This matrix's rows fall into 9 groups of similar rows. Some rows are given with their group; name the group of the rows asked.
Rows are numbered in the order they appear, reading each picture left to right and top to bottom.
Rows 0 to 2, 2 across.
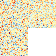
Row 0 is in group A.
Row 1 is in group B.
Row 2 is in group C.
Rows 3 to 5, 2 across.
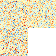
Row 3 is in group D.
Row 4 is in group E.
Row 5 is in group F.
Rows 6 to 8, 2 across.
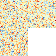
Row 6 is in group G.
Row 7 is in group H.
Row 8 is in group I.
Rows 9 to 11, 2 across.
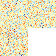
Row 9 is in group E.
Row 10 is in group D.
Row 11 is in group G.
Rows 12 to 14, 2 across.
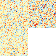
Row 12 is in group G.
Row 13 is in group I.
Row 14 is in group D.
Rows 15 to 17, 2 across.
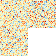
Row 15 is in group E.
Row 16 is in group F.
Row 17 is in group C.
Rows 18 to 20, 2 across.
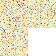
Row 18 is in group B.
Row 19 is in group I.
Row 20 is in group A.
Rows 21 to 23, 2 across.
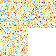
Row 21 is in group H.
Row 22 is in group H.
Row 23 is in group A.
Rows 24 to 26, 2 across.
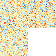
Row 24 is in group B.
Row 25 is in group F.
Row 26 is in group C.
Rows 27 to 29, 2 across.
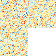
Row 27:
E
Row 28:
I
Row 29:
I
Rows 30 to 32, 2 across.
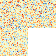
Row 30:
B
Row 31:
A
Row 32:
E
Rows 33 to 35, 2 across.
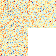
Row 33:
G
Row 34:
C
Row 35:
G
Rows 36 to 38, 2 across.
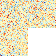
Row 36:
F
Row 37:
H
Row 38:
B
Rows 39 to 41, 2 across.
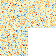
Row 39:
E
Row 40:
B
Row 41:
H
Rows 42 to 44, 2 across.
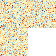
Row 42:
A
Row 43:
G
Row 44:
G
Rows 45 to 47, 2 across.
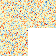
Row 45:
E
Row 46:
F
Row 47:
I
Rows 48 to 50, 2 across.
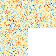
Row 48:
B
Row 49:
B
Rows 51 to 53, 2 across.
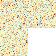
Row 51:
E
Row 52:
I
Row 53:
I
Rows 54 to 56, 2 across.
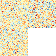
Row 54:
E
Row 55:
H
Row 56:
F
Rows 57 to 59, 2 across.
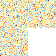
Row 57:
E
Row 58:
I
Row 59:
A
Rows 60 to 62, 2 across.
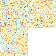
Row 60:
A
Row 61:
B
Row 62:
D
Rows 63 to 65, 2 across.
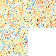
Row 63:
G
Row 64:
B
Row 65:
I
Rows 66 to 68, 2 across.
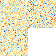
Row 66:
I
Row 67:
A
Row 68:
C
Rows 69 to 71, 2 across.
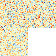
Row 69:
G
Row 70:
H
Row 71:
C
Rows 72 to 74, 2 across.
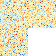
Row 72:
H
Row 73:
G
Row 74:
G
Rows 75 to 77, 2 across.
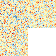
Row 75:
C
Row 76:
B
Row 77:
A
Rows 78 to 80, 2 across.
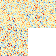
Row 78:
B
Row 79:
H
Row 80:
H
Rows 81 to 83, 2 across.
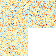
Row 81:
I
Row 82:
D
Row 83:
B
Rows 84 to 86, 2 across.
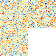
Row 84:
A
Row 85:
A
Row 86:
A
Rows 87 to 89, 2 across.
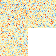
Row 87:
I
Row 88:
E
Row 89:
E
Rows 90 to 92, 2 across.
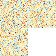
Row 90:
D
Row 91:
D
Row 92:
C
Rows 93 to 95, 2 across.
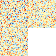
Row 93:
C
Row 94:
G
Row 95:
C
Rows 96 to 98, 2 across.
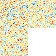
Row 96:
G
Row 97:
E
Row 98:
C
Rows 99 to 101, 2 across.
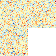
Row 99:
D
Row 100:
D
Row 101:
D
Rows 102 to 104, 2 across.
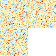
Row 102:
I
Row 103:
G
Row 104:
D
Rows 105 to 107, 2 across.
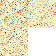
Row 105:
C
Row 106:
I
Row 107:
G
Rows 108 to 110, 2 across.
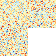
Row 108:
F
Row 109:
G
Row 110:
E
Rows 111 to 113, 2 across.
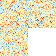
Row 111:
F
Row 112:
B
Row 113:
D
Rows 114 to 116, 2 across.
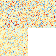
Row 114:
F
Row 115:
D
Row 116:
G
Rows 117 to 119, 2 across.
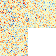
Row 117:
B
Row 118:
H
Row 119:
C
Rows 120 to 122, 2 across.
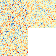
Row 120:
I
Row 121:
G
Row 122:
F
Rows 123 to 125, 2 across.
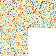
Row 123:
G
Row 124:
A
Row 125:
D
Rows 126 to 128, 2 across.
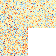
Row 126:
H
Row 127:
E
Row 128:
D
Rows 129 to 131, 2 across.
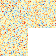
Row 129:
E
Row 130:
D
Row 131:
G
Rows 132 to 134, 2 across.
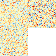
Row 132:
A
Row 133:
I
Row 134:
D
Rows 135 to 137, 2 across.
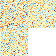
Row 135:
I
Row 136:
E
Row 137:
D
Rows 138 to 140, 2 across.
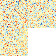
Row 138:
F
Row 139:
E
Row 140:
F
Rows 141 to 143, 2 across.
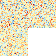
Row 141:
I
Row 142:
A
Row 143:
H
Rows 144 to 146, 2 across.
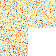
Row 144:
G
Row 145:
D
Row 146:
B
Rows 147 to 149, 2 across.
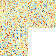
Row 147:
G
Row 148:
F
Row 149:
H
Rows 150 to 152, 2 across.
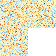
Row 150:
D
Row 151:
E
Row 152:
E
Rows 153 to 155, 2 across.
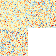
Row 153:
C
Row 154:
D
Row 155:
I
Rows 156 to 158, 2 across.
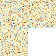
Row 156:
D
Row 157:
B
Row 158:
I
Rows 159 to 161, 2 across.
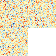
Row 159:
G
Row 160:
B
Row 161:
I
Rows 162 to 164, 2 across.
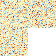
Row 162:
C
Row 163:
D
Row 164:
G
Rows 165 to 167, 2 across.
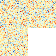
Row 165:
A
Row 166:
C
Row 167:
G
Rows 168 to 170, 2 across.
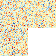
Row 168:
D
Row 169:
D
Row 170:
D
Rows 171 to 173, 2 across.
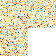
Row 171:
E
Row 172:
G
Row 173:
F
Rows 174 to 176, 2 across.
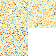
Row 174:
C
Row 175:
I
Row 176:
A
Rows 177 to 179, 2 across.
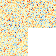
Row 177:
B
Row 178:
C
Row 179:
C
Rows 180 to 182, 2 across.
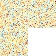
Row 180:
G
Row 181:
D
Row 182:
I
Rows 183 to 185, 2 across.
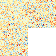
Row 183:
I
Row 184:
B
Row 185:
E
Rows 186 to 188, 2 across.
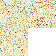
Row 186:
A
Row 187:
B
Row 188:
C
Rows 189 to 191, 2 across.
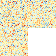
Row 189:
D
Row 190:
A
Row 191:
A
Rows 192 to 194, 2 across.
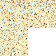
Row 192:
B
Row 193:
F
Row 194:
D
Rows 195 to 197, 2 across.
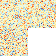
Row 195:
E
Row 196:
G
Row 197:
D
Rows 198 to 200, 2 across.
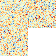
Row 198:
I
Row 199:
H
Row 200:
C
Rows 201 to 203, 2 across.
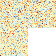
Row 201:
C
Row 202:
D
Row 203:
A
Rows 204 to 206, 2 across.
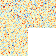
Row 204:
E
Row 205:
A
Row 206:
I
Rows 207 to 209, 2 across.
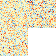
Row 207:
D
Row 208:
A
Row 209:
B
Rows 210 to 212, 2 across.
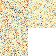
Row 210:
C
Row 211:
I
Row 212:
D
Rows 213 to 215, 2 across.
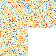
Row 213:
B
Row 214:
F
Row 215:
G
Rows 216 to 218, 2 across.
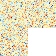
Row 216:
H
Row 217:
D
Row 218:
B
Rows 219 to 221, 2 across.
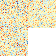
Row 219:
A
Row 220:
G
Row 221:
E
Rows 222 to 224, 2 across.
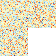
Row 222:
C
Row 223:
H
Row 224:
D
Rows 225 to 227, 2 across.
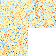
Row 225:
I
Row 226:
H
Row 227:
I
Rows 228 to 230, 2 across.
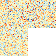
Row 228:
G
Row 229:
H
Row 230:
H
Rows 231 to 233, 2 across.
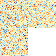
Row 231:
H
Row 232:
I
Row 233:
C
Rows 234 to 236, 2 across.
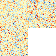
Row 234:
G
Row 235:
H
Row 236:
C
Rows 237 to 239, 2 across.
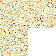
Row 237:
D
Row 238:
B
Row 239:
C
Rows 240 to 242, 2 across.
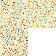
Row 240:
A
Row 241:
C
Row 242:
F
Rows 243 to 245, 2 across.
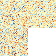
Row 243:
D
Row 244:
G
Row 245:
D
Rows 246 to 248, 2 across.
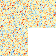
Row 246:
A
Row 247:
I
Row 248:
I
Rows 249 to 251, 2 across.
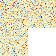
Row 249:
A
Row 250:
A
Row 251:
D
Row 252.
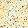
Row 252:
G
